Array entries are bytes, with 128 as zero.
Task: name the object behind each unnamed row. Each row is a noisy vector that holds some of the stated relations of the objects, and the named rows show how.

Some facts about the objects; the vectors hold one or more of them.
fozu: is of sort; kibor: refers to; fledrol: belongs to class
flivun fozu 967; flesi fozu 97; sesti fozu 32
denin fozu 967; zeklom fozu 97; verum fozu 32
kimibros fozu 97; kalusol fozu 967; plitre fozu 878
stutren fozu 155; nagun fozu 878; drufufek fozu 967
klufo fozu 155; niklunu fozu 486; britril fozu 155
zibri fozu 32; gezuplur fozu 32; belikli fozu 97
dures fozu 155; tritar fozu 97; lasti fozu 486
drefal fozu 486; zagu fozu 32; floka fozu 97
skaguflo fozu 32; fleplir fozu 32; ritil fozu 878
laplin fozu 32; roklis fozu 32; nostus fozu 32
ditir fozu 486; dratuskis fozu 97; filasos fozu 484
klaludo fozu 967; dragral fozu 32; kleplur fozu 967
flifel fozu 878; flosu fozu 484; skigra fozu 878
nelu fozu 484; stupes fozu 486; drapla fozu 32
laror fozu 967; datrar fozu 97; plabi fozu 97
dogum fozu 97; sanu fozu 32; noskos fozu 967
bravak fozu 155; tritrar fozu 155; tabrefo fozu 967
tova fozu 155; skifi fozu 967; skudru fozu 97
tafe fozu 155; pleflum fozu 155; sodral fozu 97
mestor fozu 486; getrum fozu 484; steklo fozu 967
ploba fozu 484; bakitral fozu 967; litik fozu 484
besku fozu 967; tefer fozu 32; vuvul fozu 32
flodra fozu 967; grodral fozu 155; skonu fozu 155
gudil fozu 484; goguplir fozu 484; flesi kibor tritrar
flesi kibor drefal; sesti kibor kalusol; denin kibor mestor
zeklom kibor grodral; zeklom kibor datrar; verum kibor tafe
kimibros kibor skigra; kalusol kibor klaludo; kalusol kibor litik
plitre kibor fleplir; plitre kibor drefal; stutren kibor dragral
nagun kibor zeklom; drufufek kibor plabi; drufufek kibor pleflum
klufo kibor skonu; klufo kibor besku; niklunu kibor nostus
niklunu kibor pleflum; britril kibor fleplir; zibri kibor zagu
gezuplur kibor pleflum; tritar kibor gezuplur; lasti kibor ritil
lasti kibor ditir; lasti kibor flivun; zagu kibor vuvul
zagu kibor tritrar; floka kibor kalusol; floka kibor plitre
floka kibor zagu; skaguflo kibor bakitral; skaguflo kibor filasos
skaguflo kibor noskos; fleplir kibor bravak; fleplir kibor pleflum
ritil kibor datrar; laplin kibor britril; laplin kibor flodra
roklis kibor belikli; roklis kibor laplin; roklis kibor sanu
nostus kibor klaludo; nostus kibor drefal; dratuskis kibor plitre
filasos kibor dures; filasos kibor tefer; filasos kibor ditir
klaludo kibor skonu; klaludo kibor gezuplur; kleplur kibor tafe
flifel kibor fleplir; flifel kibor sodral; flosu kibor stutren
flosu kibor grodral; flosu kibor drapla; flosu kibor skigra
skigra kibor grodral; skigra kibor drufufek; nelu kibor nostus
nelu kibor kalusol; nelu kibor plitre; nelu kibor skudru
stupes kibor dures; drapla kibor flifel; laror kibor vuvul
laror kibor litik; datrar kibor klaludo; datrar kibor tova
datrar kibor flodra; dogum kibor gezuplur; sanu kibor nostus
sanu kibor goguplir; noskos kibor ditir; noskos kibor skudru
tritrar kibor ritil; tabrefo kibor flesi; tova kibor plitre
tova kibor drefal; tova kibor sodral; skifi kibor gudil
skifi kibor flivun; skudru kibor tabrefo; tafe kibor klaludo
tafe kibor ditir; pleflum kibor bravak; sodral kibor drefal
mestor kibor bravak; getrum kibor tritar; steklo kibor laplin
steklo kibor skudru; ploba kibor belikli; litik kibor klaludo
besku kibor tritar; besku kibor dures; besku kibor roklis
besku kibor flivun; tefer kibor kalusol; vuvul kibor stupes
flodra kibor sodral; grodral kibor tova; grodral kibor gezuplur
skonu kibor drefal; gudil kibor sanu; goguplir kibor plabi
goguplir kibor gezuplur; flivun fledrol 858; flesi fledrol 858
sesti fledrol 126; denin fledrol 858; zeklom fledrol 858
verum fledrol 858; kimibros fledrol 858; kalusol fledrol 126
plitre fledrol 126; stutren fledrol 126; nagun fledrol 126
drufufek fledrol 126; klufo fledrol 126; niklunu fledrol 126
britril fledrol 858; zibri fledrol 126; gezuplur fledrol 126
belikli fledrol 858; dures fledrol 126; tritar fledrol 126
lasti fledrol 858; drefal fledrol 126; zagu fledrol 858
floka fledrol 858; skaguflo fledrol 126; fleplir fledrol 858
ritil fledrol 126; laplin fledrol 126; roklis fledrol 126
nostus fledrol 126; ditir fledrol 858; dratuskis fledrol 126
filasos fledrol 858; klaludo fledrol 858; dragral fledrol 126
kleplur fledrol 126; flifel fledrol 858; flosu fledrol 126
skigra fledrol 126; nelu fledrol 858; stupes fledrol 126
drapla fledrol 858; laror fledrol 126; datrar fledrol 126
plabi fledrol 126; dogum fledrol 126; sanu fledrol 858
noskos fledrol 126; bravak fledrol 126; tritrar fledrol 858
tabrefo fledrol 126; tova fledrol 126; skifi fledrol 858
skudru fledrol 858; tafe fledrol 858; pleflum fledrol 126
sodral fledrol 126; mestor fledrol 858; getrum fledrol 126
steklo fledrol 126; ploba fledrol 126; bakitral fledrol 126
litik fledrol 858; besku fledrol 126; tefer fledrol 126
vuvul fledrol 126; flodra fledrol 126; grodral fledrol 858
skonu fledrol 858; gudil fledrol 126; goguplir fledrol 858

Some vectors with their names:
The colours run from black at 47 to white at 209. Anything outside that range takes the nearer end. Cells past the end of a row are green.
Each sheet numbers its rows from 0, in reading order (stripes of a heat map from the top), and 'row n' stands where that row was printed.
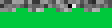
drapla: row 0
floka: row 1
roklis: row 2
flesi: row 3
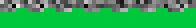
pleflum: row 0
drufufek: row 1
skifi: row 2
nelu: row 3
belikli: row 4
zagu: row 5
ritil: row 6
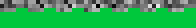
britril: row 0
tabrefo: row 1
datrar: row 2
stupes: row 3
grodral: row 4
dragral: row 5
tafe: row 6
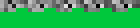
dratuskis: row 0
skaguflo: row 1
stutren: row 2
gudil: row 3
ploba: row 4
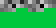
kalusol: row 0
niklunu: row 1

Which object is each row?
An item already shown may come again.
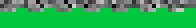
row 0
drapla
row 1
tabrefo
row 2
flodra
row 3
grodral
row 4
litik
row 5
dogum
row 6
lasti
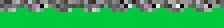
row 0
zeklom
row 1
klufo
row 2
flifel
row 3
floka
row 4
drefal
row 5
roklis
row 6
flosu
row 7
laror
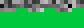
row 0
britril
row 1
kimibros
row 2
drufufek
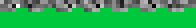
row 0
gezuplur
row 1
tritrar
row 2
ritil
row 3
besku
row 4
skudru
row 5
steklo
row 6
tafe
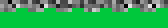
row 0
sodral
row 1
tritar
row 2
mestor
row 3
floka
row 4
plabi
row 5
stutren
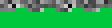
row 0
tova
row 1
flifel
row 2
skigra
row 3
klaludo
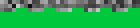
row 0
plitre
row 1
skonu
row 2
verum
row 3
ditir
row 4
flivun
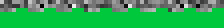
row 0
denin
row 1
kleplur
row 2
nostus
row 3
filasos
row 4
laplin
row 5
verum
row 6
dures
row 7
grodral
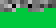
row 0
nagun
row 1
goguplir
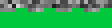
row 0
tova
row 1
zagu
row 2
fleplir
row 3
sanu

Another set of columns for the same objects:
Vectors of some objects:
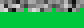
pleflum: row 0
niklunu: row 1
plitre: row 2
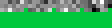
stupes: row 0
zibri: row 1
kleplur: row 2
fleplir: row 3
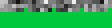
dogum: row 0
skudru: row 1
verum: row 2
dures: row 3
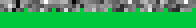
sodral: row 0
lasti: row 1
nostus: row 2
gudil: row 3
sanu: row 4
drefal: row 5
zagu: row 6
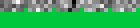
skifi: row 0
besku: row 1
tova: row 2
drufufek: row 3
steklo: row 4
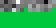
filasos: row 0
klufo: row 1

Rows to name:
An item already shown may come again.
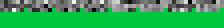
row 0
tafe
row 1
flesi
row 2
kimibros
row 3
flifel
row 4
tritar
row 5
stutren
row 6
litik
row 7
dures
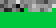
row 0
flesi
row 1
flosu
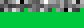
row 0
litik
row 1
lasti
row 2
grodral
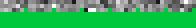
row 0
drufufek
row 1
skigra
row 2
stutren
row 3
kalusol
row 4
flodra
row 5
dures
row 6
ditir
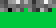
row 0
britril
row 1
belikli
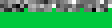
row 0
skonu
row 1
skigra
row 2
denin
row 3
zeklom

